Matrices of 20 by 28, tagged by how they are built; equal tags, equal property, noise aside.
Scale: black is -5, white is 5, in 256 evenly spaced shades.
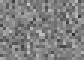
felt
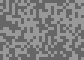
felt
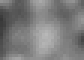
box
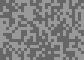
felt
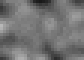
box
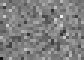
felt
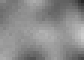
box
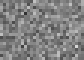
felt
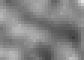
box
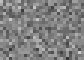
felt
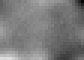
box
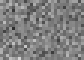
felt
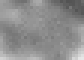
box
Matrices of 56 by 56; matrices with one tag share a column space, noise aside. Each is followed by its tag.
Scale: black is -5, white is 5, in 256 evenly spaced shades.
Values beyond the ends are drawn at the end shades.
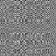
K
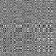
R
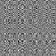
K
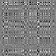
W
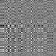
R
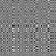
R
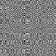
K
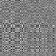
R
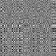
R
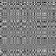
W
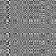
K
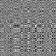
R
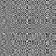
K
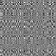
W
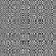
K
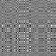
R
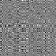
R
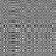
R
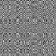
K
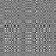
R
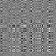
R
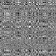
W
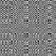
K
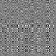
R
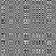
K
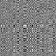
R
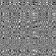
W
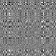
W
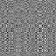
R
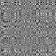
W
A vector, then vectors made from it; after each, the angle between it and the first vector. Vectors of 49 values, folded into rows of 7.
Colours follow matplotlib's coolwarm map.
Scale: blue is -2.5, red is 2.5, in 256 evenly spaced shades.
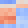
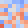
orthogonal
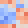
nearly opposite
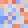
partly opposed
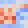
nearly parallel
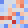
partly aligned
